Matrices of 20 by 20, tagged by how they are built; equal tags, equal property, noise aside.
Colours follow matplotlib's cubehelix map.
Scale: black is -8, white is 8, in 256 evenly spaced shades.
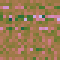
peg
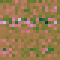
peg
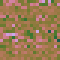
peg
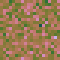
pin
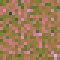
pin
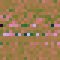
peg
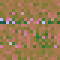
peg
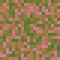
pin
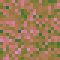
pin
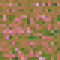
peg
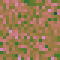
pin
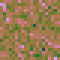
pin
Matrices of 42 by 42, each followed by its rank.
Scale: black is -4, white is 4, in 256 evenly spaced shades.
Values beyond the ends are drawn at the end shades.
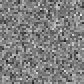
full rank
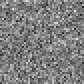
full rank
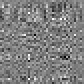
five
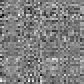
five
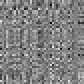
five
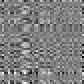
three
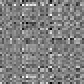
three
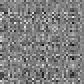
five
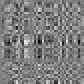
three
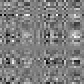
three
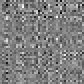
five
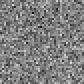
full rank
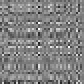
three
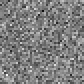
full rank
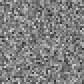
full rank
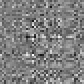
five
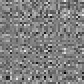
five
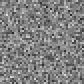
full rank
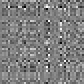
three
